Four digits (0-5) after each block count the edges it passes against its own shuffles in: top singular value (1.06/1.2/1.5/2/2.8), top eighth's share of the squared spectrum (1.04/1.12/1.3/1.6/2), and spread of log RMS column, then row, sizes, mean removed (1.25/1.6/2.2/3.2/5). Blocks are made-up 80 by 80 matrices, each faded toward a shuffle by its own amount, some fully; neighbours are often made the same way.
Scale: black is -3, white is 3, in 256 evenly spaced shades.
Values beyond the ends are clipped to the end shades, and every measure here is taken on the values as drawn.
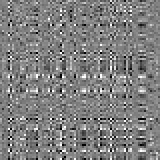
5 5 4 4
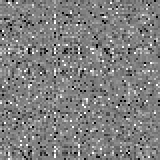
4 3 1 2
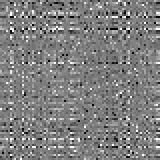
5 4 3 3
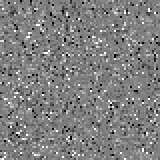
3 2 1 1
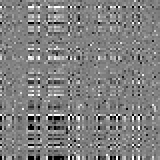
5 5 4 4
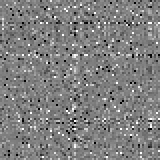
4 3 2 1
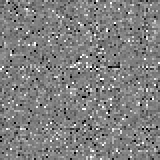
3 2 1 1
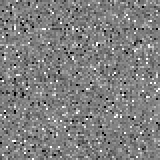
0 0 0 0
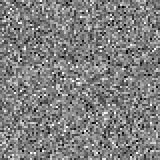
0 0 0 0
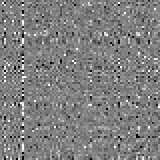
5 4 3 2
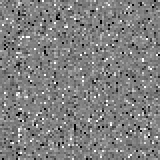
2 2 1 0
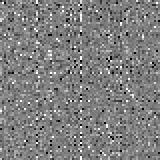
4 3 2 2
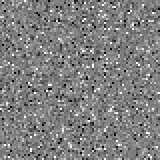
3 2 1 0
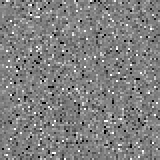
1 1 0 0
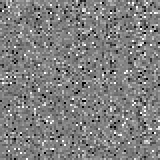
3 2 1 1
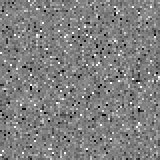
0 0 0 0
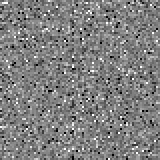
1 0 1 0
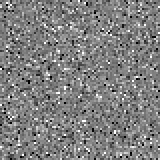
0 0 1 0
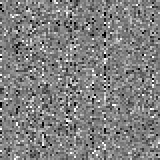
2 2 3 0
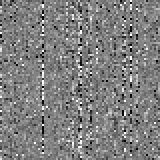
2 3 4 0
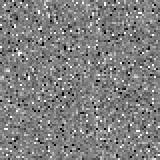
0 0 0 0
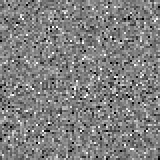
0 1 0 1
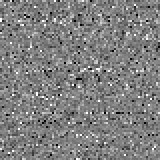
1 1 0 2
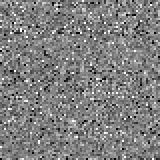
0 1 0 2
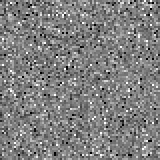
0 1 0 1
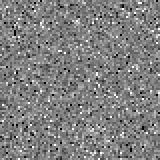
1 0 0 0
